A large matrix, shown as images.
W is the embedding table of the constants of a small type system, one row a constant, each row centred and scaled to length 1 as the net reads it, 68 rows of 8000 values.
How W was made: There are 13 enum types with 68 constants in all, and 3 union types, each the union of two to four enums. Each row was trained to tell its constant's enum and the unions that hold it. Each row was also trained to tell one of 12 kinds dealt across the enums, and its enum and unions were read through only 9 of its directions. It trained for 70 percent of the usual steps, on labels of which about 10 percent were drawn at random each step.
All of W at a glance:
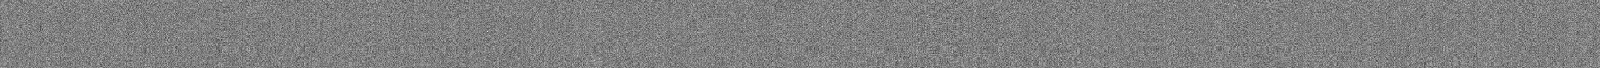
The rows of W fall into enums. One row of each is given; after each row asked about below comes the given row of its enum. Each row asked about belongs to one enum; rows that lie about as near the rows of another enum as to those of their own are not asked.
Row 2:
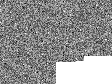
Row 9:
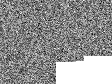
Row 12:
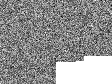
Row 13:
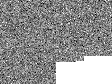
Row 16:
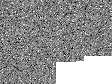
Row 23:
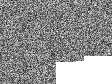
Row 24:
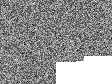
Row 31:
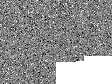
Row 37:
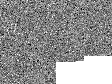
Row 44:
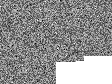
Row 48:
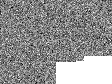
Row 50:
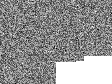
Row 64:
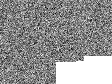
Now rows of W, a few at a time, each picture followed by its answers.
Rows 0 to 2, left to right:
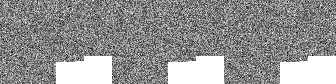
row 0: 13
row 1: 44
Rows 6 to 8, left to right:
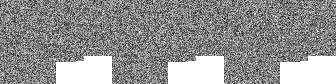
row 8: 31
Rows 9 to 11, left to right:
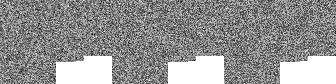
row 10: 24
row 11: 2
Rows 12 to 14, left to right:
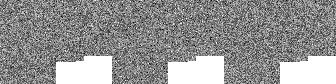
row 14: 64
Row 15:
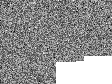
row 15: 50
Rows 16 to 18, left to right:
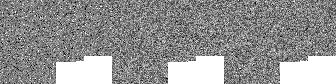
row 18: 44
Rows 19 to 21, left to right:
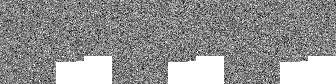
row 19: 13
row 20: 12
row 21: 13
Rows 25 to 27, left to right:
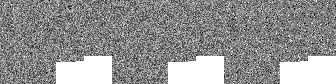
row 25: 13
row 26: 23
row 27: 13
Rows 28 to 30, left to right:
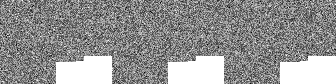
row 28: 24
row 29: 23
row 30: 12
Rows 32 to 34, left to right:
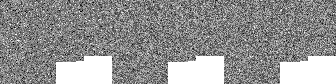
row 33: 9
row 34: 50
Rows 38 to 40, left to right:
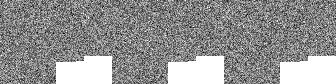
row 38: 64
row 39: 24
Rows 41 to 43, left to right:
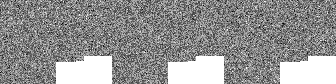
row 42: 23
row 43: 44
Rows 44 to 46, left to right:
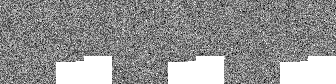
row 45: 23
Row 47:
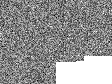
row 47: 50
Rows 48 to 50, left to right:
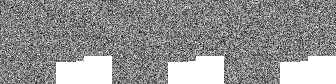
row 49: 48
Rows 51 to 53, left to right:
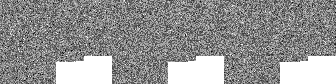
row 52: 12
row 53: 50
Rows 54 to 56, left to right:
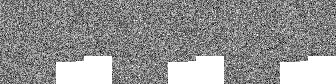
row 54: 23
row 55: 44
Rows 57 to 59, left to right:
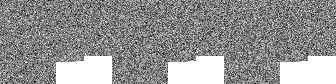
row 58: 9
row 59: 9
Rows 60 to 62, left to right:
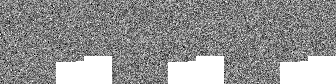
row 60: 44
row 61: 24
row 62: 9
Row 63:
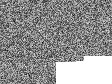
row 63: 64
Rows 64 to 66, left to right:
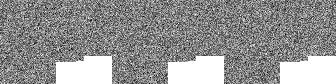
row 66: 50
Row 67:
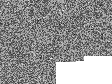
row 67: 2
